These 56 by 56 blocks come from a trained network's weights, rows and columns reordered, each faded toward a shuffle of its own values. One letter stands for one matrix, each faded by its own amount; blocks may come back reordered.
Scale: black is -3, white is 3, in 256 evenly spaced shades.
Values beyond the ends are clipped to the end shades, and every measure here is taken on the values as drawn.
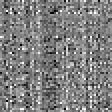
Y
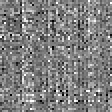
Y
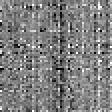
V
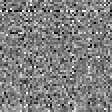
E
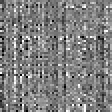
V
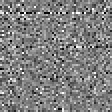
E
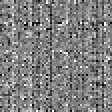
Y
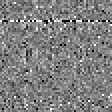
E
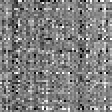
V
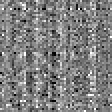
Y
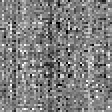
Y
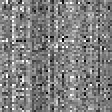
V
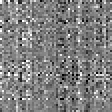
Y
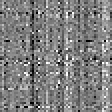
V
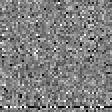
E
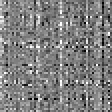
V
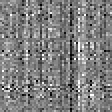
V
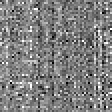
Y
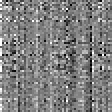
V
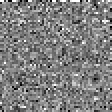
E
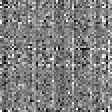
Y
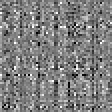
Y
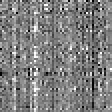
V
